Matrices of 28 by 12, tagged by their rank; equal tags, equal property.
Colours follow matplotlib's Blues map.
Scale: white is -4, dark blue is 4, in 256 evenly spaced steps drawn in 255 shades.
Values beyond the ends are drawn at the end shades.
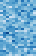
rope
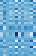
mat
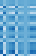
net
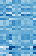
mat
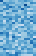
rope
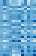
mat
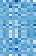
mat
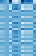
net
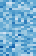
rope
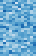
rope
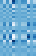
net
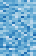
rope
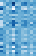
mat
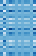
net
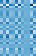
net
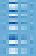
net
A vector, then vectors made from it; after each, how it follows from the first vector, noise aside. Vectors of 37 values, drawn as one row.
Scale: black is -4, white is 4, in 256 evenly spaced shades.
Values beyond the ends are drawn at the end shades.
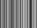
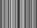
wrapped around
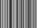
wrapped around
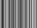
wrapped around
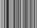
wrapped around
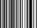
scaled up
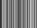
wrapped around
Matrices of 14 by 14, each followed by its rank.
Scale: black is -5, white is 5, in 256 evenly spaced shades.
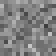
full rank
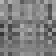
two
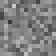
full rank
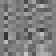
two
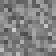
full rank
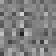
two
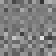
two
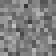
full rank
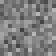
full rank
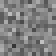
full rank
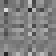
two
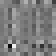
two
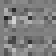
two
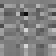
two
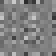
two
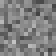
full rank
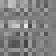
two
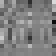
two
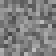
full rank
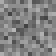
full rank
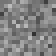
full rank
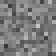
full rank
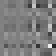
two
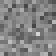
full rank
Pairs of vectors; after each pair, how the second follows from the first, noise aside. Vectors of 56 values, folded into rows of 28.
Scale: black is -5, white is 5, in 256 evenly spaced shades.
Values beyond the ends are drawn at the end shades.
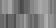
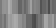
reversed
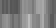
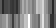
scaled up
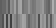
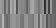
reversed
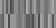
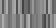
reversed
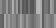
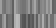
reversed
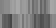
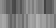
reversed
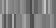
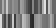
scaled up
